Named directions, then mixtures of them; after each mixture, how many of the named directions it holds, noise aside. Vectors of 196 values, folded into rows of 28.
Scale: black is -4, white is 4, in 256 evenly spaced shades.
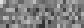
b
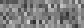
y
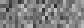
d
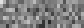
one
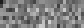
one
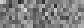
two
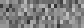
three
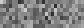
two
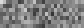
two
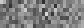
two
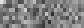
two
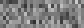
one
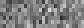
two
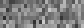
three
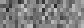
one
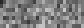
one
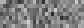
three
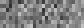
one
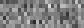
one
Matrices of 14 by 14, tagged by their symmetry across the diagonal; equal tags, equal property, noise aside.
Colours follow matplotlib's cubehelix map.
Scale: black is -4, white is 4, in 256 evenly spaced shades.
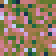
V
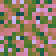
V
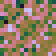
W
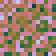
W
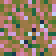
V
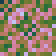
W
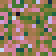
V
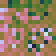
V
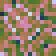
W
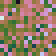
V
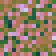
V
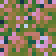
W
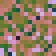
W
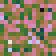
V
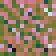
V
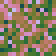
W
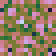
W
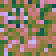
V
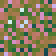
W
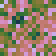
W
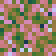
W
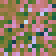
V
